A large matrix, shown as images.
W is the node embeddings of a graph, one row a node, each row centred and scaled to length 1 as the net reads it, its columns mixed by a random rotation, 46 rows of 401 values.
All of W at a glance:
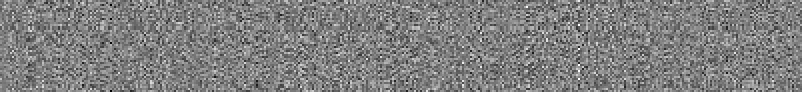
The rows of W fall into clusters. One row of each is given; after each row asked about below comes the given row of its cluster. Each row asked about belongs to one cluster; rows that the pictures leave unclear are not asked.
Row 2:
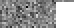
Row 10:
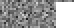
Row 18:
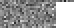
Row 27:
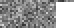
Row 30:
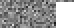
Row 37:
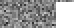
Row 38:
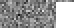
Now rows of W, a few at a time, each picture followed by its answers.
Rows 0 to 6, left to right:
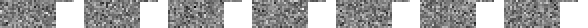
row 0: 37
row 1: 38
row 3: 27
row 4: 37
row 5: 30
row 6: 10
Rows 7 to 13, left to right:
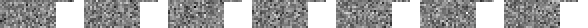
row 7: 18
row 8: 10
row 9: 2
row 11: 30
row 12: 27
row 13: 30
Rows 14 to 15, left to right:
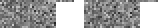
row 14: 30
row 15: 10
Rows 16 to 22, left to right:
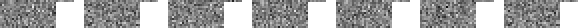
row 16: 38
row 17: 37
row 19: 38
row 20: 38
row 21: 2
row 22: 37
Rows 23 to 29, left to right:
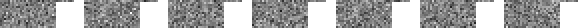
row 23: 18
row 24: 27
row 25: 10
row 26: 18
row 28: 10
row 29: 30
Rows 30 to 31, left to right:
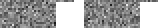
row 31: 18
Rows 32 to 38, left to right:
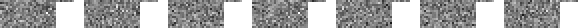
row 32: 27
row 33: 38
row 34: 37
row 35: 27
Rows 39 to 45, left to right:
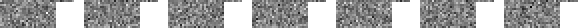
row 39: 27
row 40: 18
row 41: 38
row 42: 18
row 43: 18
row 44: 10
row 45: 2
